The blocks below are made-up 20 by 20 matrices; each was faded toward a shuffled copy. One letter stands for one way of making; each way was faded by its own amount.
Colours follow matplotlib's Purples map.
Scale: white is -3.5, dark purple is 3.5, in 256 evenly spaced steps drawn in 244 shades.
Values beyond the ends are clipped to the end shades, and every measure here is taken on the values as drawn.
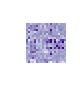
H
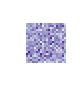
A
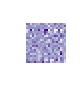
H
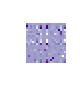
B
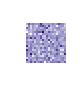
A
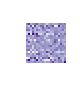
H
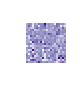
A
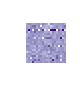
H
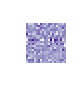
H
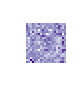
A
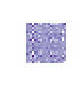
B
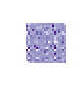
B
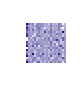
B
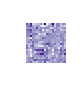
H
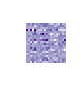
H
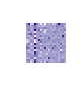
B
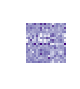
B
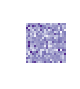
A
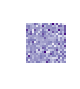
A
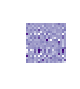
B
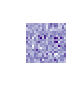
A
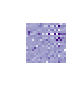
B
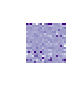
B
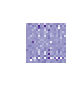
B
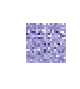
H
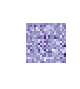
A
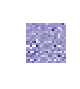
H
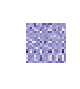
B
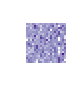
A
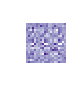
B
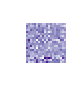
H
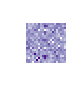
A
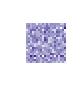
A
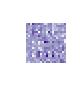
H
